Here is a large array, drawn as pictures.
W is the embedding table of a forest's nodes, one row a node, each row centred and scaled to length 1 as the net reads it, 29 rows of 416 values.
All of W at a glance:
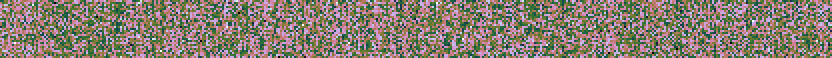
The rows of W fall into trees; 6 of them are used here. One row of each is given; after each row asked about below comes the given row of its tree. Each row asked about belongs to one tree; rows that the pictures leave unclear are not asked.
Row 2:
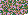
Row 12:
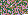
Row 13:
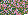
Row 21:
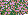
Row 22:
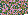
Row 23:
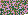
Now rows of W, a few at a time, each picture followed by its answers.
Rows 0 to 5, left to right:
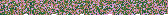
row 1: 12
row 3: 23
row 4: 2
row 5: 12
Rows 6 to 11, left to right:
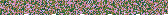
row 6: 23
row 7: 2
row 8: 23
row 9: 13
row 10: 22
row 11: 12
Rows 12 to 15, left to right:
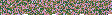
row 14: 2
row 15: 23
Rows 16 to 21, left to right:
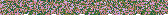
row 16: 2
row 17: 21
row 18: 12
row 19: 21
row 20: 22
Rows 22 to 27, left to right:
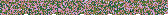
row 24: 22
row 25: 2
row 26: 12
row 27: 23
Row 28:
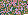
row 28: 13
